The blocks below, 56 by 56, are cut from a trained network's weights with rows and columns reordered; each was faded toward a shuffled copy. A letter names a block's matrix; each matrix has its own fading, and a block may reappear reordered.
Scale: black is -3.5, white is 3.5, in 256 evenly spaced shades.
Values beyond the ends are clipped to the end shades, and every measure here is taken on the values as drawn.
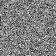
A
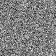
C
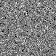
A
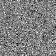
A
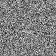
C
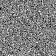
A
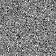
A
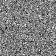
C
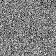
C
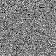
A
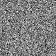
C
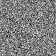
A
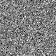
A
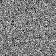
A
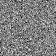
A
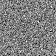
A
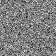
C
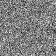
C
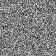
C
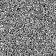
C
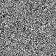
C
